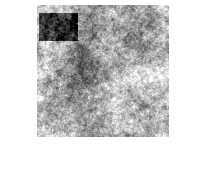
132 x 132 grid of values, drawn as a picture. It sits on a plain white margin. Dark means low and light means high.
Ninth with the lowest average: top left. Mirror symmetry: none. Ninth with the highest average: middle right. Odd patch: lower, in the top left.
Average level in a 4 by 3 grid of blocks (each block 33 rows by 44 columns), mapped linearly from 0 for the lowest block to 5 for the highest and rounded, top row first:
0 3 3 | 3 3 4 | 3 3 5 | 4 4 4
